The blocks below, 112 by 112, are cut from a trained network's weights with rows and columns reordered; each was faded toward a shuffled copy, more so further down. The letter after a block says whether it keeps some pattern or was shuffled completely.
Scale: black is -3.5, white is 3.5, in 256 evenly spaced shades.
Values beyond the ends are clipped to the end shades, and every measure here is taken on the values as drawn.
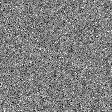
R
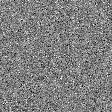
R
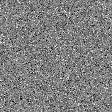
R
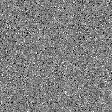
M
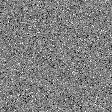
R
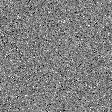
R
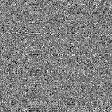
M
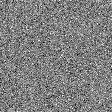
R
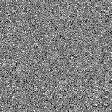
M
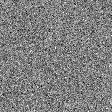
R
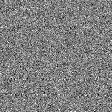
M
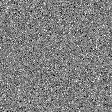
R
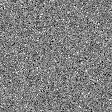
R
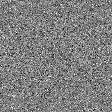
R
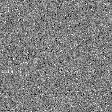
M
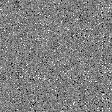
M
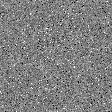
R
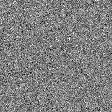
M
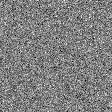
R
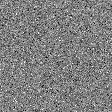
R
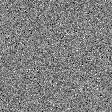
R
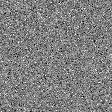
R
